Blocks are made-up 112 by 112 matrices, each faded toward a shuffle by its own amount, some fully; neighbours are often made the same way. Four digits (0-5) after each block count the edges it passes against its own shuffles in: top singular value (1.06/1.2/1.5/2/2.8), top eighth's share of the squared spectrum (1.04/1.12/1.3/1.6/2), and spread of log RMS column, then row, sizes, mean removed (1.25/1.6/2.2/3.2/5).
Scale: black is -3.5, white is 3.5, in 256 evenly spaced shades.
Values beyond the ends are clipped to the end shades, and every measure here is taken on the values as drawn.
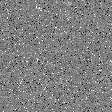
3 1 0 0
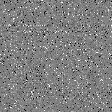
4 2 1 1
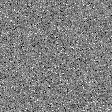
1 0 0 0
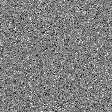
2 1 0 0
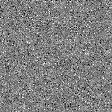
3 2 1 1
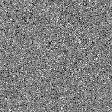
3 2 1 1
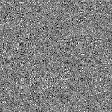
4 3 1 1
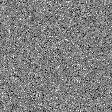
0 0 0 0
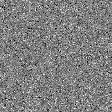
3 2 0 1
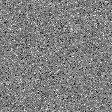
0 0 0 0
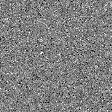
3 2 1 1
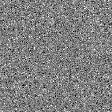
3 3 1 1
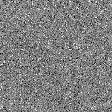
3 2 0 1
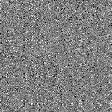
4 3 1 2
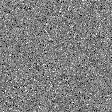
1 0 0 0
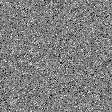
2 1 0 0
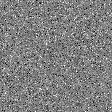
0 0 0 0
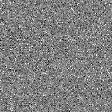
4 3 1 1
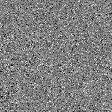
3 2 1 1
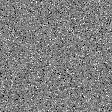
0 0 0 0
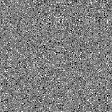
4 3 2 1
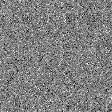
3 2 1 0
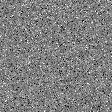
0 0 0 0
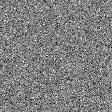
3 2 1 0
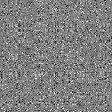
4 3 2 2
